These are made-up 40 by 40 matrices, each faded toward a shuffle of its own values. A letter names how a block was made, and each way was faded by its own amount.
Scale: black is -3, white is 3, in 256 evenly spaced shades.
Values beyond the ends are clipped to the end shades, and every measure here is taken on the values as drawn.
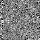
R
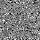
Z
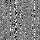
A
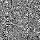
R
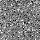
Z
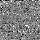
Z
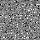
Z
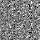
R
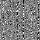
A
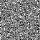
R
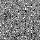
R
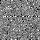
Z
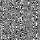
A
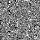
R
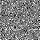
Z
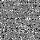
Z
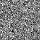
R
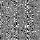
A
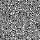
R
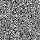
R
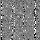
A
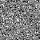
Z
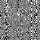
A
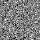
R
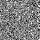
R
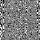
A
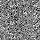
R
